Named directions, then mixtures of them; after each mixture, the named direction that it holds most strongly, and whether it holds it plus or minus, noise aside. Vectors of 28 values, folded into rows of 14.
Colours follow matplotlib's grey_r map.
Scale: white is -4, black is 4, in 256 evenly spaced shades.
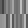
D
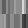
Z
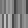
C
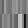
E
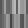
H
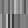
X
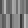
H, plus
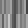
C, plus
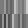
C, minus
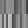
C, plus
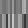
X, minus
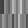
D, plus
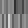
C, plus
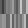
D, plus
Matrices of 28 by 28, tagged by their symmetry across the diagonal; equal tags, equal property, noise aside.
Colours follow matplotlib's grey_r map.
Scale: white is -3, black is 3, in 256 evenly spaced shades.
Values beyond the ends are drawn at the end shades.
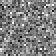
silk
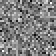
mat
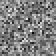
mat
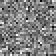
silk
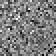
mat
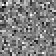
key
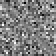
key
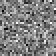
silk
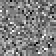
key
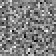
silk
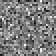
silk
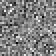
mat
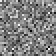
mat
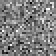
key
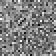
mat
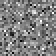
key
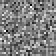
key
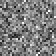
silk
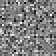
key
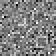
mat
